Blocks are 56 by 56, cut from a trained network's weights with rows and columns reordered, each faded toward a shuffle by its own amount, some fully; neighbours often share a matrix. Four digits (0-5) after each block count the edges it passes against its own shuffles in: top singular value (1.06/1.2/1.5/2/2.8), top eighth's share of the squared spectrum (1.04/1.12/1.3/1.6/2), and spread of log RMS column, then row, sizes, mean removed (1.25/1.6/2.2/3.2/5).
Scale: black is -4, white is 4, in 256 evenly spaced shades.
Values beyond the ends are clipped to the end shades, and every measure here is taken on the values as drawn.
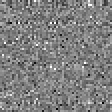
3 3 0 2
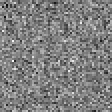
3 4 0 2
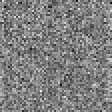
2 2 0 0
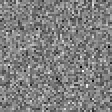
1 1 0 0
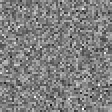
0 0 0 0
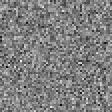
2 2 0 0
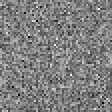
2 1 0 0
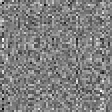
4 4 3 2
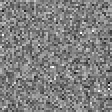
0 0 0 0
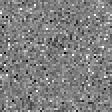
2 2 0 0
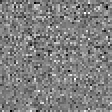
3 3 1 2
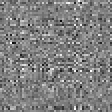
4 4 2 3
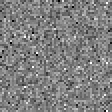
0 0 0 0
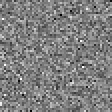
0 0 0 0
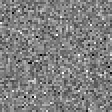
0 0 0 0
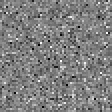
2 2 0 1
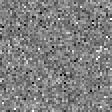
1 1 0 0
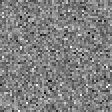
2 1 0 0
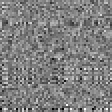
4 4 1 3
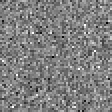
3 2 0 1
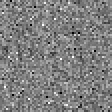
0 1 1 0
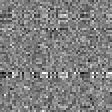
4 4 1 3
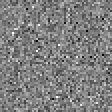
2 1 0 0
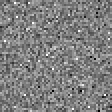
0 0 0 0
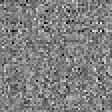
3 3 1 2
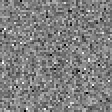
1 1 0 0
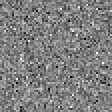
2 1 0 0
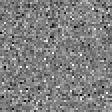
2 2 0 0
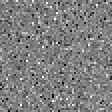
0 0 0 0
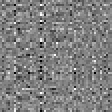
4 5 3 3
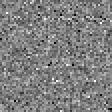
2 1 0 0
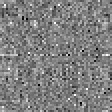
3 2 0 1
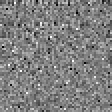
3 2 0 1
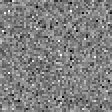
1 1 0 0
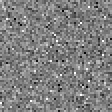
1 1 0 0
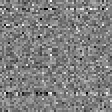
4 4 1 2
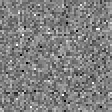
2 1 0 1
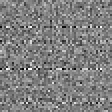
4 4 1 3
